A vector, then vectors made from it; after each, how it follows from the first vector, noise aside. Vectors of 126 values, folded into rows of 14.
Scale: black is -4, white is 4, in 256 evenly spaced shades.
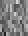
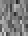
negated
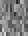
negated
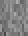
shrunk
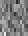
negated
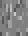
partly zeroed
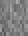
shrunk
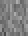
shrunk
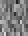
negated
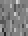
partly zeroed
